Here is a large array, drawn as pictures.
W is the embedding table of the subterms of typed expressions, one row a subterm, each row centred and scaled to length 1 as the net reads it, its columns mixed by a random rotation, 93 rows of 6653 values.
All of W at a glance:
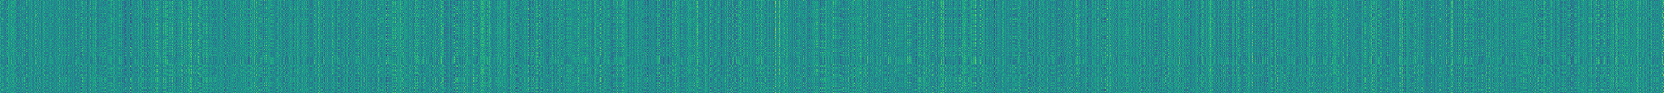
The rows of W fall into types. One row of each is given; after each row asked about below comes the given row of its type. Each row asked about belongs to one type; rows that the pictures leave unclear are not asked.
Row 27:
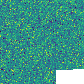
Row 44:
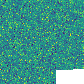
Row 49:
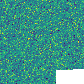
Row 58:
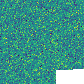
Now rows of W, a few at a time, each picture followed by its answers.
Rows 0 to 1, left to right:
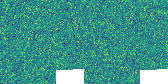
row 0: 49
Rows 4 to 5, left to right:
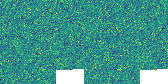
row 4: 49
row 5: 58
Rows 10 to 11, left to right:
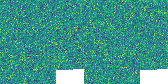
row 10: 58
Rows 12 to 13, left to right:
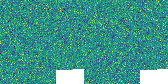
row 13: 44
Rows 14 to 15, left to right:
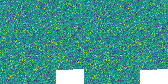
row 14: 58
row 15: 58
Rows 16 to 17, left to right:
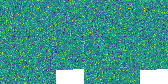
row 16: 44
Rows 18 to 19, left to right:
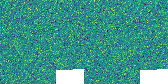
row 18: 49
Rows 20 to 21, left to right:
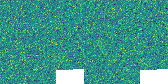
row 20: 58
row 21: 49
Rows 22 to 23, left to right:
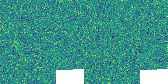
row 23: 44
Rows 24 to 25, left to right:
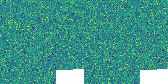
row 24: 44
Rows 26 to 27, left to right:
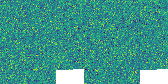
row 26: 58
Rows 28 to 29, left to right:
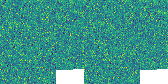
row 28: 44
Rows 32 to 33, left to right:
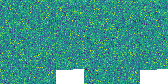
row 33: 27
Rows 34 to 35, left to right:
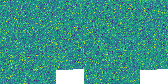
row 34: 58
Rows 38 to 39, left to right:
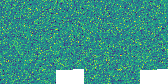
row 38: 49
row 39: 58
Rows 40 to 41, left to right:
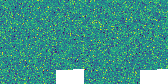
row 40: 44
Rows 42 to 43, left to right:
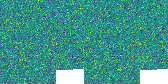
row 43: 58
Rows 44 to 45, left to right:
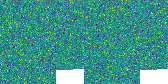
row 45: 49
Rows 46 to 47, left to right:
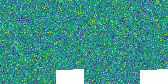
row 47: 44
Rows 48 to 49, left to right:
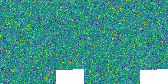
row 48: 27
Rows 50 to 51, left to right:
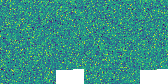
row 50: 27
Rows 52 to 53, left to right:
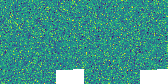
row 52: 44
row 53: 44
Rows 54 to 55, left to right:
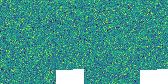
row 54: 27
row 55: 49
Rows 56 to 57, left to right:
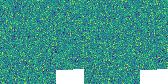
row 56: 44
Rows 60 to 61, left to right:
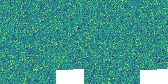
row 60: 58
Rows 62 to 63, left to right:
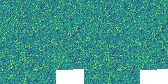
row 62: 58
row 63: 58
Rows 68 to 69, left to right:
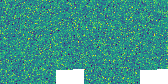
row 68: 49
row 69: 44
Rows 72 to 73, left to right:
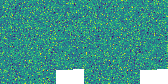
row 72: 44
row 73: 44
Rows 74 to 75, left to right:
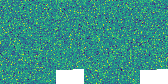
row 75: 27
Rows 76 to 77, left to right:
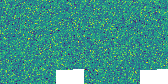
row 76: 49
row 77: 27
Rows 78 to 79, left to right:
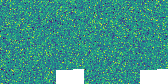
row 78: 27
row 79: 44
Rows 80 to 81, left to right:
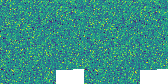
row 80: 27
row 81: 27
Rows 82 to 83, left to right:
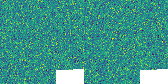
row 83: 49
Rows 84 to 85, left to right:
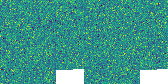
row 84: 27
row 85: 49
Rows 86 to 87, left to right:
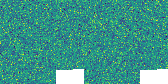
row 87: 44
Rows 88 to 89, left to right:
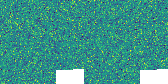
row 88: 44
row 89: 49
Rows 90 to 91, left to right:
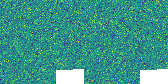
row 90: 49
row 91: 44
